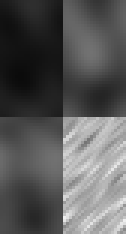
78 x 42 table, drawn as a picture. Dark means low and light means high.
It is made of 2 by 2 panels. Panel 1,1: very low, smooth, faint in contrast. Panel 1,2: low, smooth. Panel 2,1: low, smooth. Panel 2,2: high, slanting up to the right.
